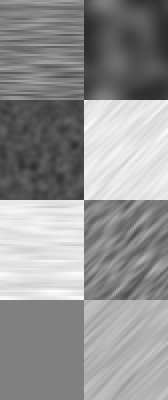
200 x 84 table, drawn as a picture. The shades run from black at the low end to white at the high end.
The table splits into 4 rows of 2 panels. Panel 1,1: middling, streaked across. Panel 1,2: low, smooth. Panel 2,1: low, blotchy, faint in contrast. Panel 2,2: very high, slanting up to the right, faint in contrast. Panel 3,1: very high, streaked across, faint in contrast. Panel 3,2: middling, slanting up to the right. Panel 4,1: middling, flat. Panel 4,2: high, slanting up to the right, faint in contrast.
